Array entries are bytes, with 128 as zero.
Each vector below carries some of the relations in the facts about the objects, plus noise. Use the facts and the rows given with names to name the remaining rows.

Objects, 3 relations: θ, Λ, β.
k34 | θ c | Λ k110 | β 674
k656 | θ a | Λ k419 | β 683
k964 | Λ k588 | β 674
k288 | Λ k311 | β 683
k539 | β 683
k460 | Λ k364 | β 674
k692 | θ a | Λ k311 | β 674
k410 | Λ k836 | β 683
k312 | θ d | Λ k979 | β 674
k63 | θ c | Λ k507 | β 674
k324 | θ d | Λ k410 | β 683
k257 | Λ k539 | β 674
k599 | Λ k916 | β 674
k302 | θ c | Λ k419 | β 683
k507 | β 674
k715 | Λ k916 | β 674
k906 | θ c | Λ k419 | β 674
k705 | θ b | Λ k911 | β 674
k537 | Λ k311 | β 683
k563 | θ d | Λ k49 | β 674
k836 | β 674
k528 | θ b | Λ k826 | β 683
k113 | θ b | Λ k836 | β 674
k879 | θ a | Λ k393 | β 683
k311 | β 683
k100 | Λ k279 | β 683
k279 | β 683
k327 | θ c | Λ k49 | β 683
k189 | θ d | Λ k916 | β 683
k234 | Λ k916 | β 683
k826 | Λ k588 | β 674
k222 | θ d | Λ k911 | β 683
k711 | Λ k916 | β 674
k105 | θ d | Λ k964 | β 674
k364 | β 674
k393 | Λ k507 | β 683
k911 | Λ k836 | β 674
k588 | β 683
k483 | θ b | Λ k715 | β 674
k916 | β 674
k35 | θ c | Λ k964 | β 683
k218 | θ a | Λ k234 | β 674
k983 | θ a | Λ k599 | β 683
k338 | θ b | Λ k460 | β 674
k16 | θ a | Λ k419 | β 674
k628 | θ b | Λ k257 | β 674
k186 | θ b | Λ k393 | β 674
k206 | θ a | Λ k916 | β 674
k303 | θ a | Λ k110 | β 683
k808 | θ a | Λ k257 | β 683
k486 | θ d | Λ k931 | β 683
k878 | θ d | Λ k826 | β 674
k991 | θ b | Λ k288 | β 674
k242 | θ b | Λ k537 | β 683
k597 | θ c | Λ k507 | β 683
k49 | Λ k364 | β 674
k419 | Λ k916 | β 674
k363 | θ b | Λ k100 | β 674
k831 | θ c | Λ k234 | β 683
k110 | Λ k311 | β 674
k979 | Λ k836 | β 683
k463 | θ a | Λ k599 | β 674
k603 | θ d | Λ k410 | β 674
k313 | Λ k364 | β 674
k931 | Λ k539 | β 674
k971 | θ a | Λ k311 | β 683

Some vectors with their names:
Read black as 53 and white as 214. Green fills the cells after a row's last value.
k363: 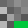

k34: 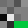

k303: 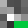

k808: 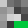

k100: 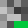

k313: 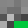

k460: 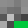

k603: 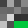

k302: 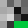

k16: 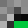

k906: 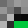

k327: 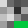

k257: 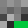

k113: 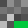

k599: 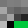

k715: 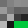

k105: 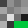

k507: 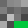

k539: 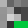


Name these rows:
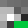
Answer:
k35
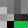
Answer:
k463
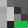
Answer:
k831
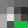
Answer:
k410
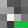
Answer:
k971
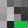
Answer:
k234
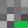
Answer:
k63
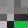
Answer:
k218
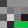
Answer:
k964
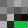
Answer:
k419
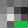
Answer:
k979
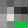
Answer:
k222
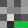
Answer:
k878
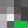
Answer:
k324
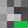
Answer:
k279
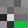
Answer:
k692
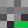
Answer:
k628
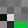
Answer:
k110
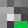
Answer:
k588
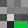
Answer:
k826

